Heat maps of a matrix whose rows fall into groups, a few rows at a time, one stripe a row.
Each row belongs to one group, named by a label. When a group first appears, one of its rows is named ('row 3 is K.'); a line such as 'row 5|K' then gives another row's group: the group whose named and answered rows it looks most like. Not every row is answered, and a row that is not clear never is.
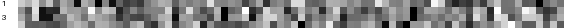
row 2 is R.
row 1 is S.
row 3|R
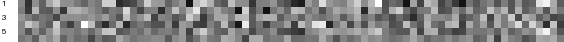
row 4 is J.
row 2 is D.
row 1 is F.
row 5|F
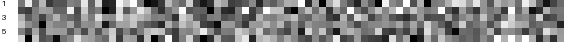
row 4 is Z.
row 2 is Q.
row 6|R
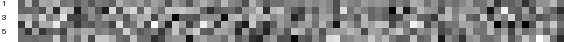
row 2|Z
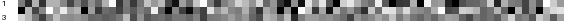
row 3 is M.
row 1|F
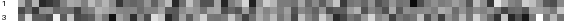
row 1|R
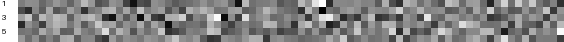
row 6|Z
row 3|J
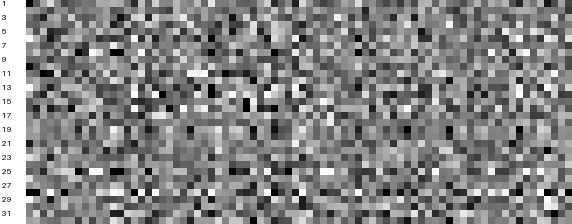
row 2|Z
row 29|M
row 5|R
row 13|M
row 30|F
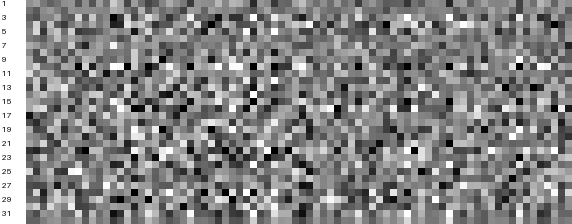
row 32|Q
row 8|D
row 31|Q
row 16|J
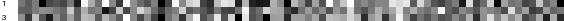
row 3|D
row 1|D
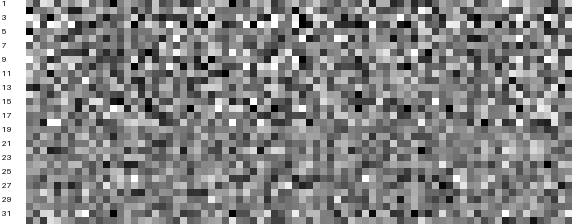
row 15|J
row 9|M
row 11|Z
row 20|D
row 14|M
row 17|F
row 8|S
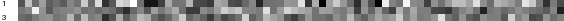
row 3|Q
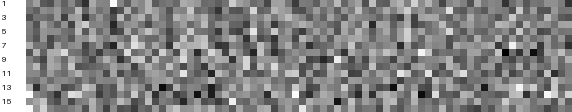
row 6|D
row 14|M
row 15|J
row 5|Q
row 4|D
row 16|S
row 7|Z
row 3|Z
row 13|R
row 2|Q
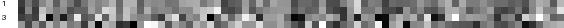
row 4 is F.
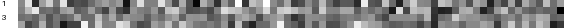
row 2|Z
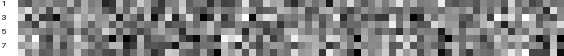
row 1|Q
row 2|J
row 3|R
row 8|Z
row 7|J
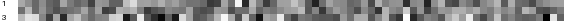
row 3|J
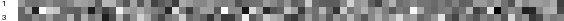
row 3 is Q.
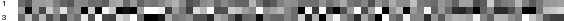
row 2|F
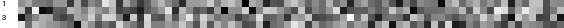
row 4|S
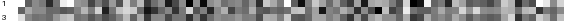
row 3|M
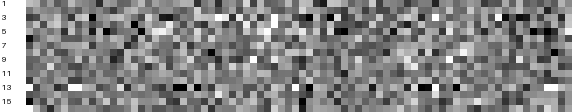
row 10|S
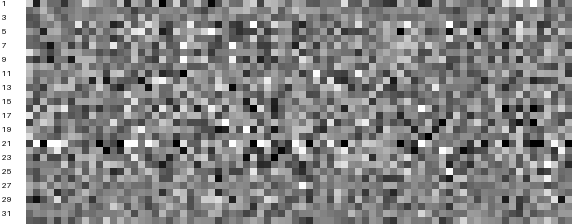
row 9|D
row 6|Q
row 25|Q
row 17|S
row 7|D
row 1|R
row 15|D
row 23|D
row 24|F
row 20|M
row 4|Q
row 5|Z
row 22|S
